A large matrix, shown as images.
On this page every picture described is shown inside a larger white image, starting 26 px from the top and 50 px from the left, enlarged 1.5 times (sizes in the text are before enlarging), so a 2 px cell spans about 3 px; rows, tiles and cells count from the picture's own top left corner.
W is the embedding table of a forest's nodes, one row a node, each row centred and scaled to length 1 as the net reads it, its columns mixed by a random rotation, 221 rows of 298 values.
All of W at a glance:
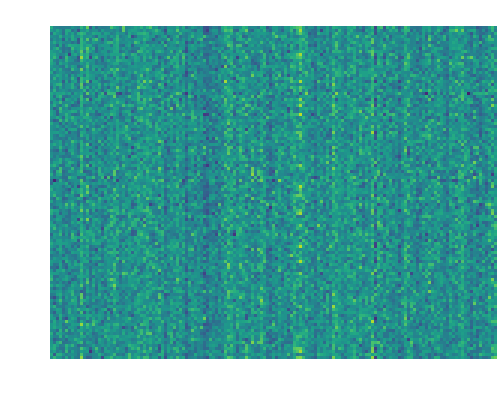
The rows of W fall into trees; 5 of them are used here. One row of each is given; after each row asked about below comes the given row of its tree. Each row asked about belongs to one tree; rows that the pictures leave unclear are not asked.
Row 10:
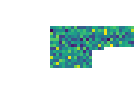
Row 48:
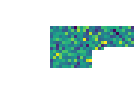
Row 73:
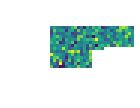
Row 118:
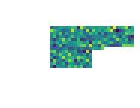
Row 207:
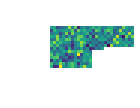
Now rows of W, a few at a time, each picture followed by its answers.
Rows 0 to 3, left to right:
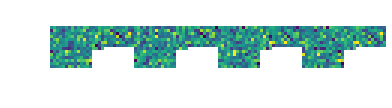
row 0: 48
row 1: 48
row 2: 48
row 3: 48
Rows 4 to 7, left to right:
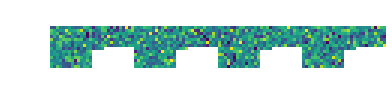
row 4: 118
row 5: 48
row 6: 73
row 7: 118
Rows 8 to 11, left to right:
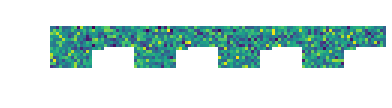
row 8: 118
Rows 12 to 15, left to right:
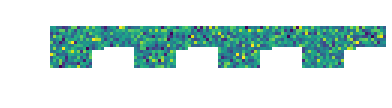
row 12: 73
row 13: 118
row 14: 118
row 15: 48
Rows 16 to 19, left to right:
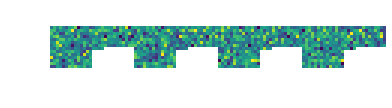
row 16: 118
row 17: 207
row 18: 48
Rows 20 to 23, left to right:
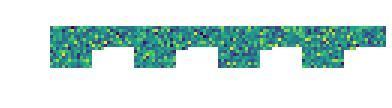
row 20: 48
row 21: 48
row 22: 73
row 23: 48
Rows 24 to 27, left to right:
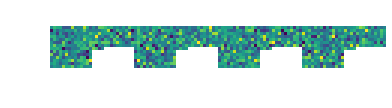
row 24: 48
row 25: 73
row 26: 48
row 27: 10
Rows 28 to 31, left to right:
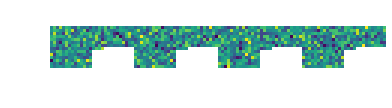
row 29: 118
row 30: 207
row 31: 10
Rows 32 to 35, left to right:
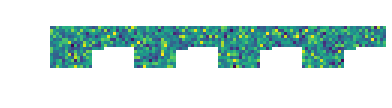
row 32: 118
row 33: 207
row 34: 48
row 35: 118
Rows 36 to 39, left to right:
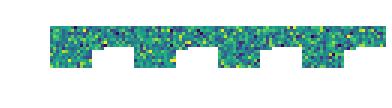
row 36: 48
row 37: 48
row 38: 118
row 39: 207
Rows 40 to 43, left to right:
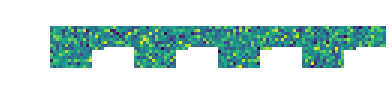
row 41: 118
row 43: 73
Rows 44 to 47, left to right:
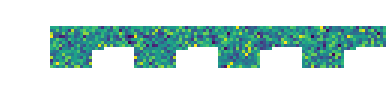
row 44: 10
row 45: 10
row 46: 207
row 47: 207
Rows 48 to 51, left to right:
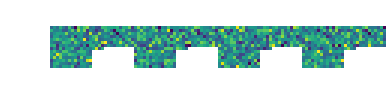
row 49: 48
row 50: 118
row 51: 48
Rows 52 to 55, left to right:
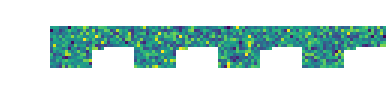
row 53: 48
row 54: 207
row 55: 118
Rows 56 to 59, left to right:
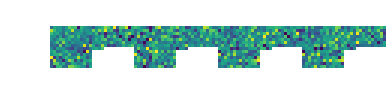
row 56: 118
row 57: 73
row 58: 48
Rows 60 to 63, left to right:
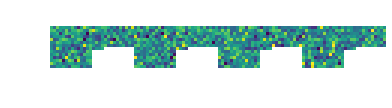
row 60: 118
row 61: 10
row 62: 118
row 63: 207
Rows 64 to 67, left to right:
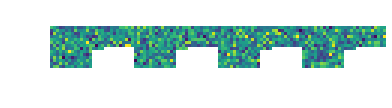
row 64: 73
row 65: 48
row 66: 48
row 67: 207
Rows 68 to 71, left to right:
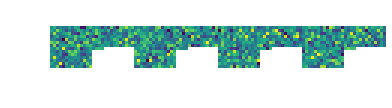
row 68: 73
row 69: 118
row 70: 48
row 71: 48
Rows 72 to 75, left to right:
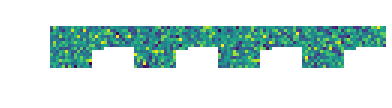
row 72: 48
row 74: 48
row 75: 73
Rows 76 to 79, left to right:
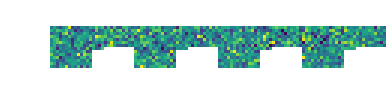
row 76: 207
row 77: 118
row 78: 48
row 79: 10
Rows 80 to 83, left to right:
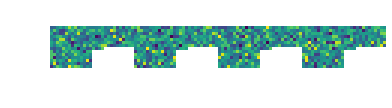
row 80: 118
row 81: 73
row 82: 207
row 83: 73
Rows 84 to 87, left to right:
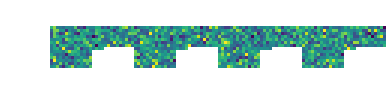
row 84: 73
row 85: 118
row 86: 207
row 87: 48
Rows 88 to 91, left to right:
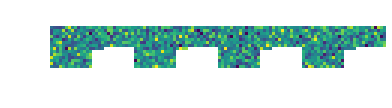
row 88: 207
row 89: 48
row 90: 10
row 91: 118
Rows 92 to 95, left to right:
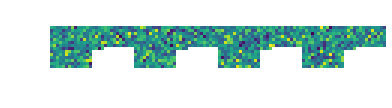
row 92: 48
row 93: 48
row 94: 118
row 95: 207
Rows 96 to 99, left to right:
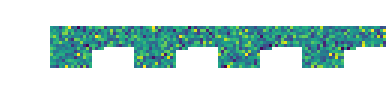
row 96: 207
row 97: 207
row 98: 207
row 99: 207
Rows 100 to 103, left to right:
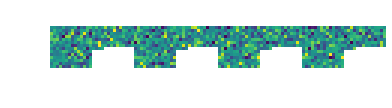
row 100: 10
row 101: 10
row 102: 207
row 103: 207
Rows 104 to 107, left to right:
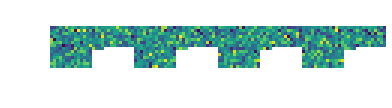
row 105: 48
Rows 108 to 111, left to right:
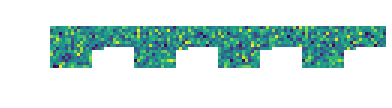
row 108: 207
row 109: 48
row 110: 118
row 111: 48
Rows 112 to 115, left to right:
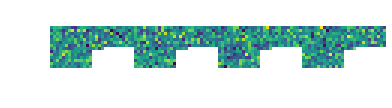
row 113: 48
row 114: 207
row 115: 207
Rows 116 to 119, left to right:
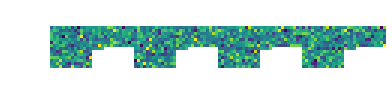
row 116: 10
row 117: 73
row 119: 118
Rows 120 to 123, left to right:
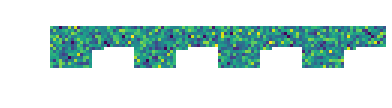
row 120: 207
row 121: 118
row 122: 48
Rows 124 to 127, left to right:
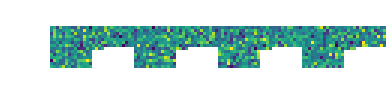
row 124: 48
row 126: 73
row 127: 207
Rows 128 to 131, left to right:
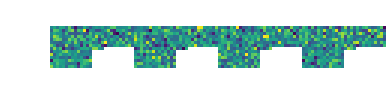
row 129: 10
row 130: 207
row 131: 48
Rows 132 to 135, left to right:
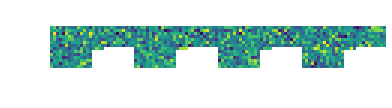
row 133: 48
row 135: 73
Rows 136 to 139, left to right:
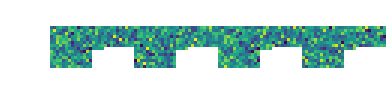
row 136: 118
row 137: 73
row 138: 118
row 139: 118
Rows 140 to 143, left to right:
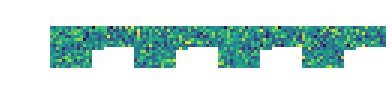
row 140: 118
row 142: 118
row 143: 10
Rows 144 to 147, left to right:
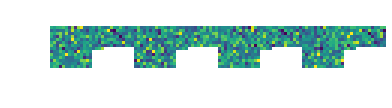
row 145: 73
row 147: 48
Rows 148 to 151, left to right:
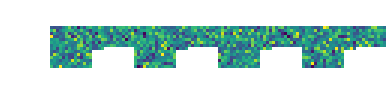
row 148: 207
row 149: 207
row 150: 48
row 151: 73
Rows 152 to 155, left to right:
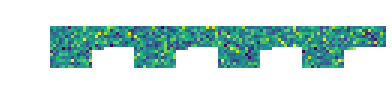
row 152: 48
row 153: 207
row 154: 73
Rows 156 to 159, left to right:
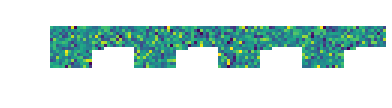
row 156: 48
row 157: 48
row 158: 73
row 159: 207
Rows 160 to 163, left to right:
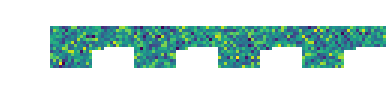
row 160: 73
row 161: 207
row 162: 10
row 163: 207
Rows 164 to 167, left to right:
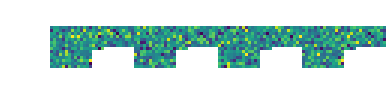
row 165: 48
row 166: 207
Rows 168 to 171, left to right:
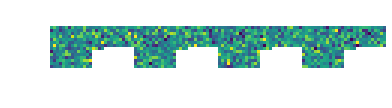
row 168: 48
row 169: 10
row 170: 73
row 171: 48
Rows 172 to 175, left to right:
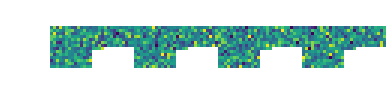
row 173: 207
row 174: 10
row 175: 207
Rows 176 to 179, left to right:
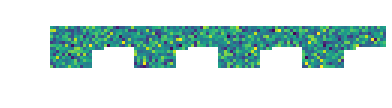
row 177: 73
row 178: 207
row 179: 118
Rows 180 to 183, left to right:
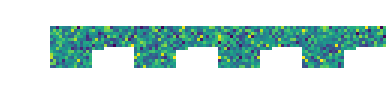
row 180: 118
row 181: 207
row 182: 10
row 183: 118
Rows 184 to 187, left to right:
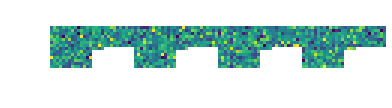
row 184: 10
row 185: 207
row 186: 73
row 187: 48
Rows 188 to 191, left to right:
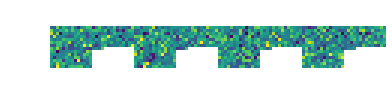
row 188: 118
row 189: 207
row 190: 10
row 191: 207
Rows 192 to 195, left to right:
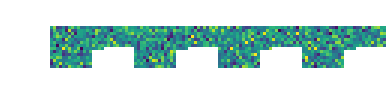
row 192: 73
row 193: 118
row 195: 73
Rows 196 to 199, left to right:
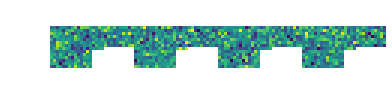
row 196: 118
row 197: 48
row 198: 118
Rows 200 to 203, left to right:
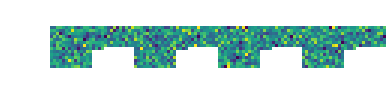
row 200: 118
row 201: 10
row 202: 207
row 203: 118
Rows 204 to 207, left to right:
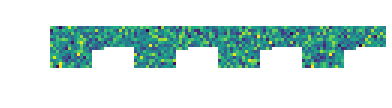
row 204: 207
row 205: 48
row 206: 48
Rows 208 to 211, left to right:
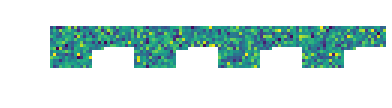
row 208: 207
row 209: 73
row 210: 207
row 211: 207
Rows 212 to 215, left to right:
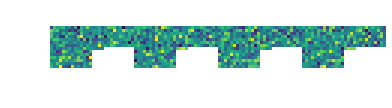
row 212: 10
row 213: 48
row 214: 48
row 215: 48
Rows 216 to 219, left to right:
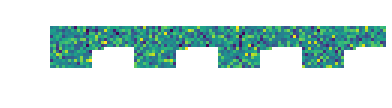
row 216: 48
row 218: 207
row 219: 10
